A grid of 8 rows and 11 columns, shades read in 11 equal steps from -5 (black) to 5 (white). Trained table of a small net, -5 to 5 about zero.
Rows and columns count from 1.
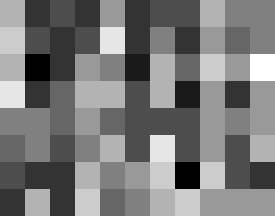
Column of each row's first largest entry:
1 5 11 1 4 7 7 4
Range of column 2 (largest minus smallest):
7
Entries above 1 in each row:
2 2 4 4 0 3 3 4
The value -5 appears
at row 3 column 2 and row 7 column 8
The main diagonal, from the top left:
2 -2 -3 2 -1 -2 3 3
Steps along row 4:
down up up same down up down up down up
